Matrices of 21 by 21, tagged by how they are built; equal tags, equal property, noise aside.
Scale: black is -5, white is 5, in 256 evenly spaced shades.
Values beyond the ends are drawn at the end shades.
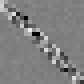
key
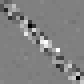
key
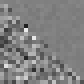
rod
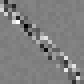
key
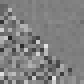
rod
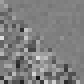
rod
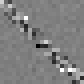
key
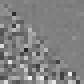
rod
